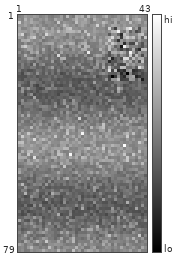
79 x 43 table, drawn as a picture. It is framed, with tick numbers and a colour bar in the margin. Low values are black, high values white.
Horizontal stripes repeat 2 times down the table. The top right is the roughest part. Overall the values sit about 50% of the way up the scale. An odd patch, rougher than its surroundings, sits in the top right.
